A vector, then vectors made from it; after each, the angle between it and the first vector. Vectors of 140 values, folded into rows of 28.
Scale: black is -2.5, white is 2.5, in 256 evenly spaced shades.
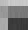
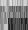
nearly parallel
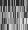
partly opposed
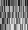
partly opposed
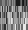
partly opposed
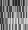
partly opposed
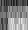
nearly opposite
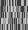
orthogonal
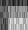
nearly opposite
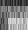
nearly opposite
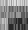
nearly parallel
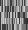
orthogonal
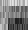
nearly parallel
